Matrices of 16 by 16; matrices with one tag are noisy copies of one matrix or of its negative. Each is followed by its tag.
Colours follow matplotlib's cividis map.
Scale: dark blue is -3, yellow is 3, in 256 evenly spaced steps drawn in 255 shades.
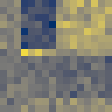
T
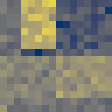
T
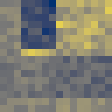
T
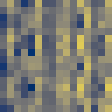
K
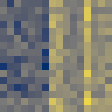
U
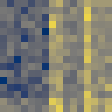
U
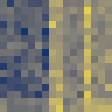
U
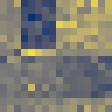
T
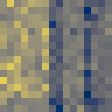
U
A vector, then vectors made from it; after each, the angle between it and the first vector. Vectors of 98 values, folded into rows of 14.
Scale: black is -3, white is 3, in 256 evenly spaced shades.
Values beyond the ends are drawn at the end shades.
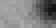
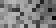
partly aligned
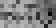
partly aligned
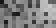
partly opposed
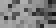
partly aligned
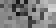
partly opposed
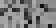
orthogonal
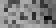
partly aligned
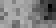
nearly parallel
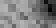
nearly parallel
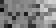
partly opposed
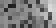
partly opposed
